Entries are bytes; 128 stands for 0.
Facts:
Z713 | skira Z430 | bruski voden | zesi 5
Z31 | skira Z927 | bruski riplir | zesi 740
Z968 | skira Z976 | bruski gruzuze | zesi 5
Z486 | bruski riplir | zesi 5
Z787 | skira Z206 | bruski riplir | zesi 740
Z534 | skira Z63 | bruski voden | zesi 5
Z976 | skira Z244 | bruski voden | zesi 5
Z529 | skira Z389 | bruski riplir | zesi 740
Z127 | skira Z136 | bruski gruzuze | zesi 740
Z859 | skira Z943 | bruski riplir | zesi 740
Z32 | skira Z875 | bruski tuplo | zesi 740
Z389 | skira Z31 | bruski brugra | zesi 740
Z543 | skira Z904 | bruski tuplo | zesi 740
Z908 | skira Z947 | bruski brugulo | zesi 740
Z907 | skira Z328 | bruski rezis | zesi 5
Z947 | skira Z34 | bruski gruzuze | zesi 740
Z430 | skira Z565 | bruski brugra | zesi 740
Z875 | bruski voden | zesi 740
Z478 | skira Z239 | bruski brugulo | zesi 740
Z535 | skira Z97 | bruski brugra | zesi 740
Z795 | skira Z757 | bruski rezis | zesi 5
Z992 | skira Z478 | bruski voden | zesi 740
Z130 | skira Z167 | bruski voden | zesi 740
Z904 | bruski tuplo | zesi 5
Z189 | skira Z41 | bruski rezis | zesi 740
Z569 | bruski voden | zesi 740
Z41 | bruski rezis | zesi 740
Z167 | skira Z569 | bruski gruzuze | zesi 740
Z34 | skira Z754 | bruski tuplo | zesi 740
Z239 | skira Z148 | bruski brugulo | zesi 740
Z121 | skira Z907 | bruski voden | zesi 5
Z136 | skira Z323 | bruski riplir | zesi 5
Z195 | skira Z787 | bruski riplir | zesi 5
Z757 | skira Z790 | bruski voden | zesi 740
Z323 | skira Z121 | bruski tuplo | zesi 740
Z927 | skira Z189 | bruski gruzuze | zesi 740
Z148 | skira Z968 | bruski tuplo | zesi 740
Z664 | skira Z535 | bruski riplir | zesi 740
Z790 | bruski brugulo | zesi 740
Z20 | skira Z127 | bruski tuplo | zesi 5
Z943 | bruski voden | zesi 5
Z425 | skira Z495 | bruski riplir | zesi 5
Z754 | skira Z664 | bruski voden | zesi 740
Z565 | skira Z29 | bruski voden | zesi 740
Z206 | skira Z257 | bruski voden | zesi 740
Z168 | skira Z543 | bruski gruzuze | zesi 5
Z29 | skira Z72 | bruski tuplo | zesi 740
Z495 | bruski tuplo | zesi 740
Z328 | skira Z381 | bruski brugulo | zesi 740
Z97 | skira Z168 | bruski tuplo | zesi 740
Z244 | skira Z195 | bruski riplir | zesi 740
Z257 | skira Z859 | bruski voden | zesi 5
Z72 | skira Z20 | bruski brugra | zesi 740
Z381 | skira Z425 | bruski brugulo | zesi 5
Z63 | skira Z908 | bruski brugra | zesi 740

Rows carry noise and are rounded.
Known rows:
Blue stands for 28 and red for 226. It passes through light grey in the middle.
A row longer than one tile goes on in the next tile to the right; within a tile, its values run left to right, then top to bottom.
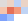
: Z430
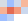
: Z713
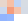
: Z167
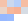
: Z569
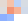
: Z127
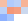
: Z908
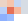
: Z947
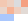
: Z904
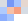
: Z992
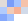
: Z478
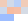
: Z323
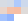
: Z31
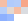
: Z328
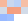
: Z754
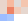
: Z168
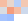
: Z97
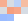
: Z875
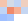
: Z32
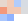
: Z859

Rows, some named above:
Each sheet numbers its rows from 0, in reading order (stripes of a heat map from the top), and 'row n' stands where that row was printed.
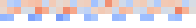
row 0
Z757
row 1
Z535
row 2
Z72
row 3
Z381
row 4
Z323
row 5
Z323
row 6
Z664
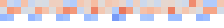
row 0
Z754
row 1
Z795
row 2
Z565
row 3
Z168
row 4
Z63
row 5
Z195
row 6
Z943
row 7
Z130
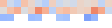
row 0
Z569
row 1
Z29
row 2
Z195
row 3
Z72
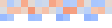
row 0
Z121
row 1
Z257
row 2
Z908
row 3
Z148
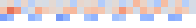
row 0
Z430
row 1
Z968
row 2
Z389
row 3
Z787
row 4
Z20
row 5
Z206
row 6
Z927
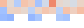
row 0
Z495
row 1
Z381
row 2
Z425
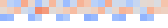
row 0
Z790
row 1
Z534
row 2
Z976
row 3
Z790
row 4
Z529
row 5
Z907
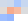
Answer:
Z529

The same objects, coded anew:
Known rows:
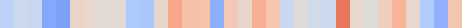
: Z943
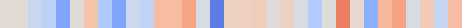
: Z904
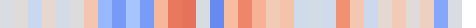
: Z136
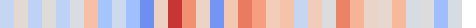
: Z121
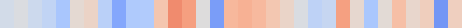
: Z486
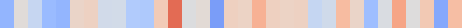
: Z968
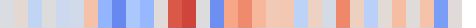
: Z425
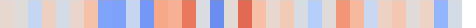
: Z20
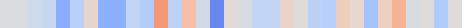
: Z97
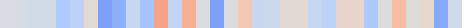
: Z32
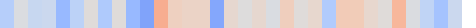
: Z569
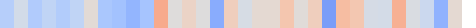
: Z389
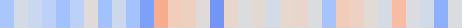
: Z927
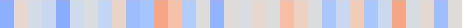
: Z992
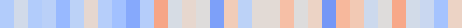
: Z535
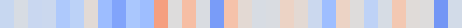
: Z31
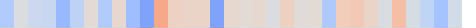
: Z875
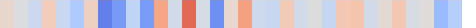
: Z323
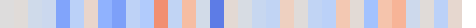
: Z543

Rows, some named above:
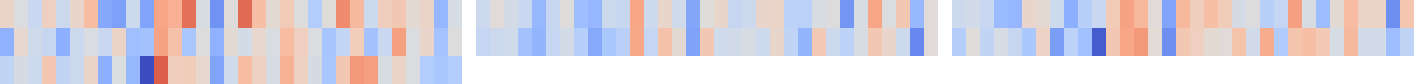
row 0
Z20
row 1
Z148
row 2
Z195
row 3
Z992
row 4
Z787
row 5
Z328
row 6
Z565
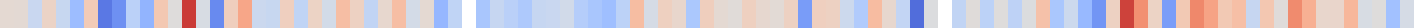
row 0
Z495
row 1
Z63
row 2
Z121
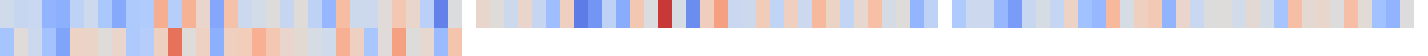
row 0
Z859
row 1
Z495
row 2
Z206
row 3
Z976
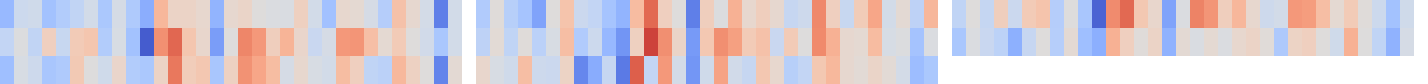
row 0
Z947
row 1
Z168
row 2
Z713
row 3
Z713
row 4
Z121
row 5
Z754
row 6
Z534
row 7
Z29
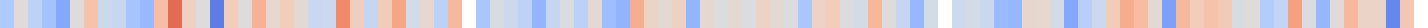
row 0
Z168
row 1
Z754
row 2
Z195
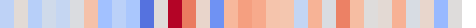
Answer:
Z381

